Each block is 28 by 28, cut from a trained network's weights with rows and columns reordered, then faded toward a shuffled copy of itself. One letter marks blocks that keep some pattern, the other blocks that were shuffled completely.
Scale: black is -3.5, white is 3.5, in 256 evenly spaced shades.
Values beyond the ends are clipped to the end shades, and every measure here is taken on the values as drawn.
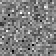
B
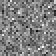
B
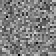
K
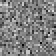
B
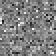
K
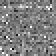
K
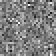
K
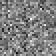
B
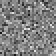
B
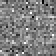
K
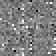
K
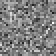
B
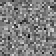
B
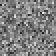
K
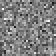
B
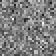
K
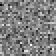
B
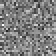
K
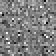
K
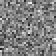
B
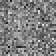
K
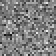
B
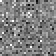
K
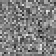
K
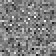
B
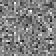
K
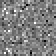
B
